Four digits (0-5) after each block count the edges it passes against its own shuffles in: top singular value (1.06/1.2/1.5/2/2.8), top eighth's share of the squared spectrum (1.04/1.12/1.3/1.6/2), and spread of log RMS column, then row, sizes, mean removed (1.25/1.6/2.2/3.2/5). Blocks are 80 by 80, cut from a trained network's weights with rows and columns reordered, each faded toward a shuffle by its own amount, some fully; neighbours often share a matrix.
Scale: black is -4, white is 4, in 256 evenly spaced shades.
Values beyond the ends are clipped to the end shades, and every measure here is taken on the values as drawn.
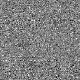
3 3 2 2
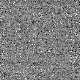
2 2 2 0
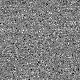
1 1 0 0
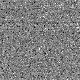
1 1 1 0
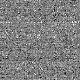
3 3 2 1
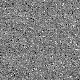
0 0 1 0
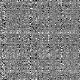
3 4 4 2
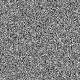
2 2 0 0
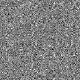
3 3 2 2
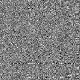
3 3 1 2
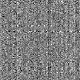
3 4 2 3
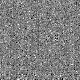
2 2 0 1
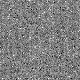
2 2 0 1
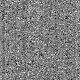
2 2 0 0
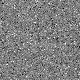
0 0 0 0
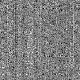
3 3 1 2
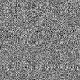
4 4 1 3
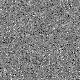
0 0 0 0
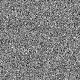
1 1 0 0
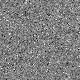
0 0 0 0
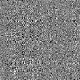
3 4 3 2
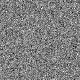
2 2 0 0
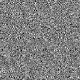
3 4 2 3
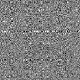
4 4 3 2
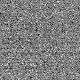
2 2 2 0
